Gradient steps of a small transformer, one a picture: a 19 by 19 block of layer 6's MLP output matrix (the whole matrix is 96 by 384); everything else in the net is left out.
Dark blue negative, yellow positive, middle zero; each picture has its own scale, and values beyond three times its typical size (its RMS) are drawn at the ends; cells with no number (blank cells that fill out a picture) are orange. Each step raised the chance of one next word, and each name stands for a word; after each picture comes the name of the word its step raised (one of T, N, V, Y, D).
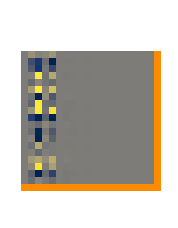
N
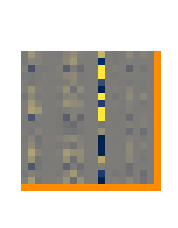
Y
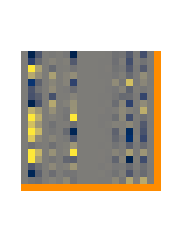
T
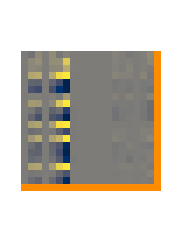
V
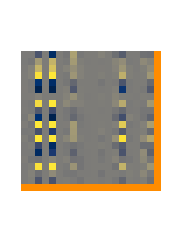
V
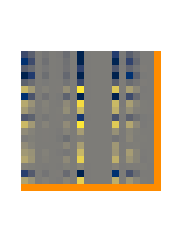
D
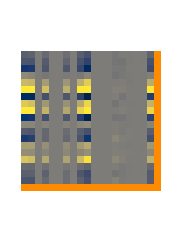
N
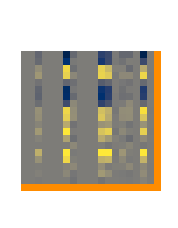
T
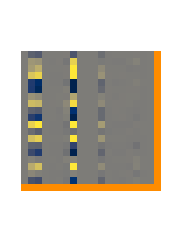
V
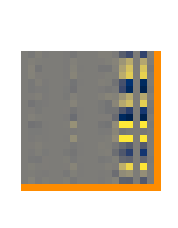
V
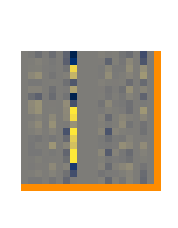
T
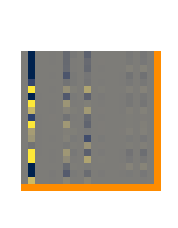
D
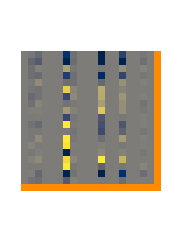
N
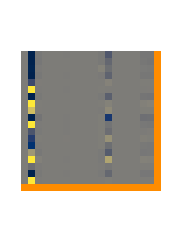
D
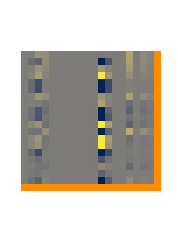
V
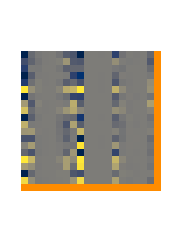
D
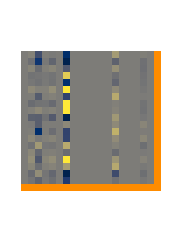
N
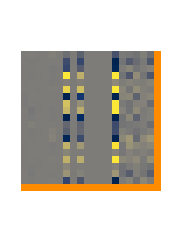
N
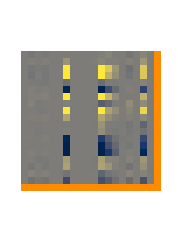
Y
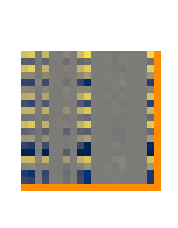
Y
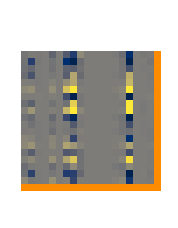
N
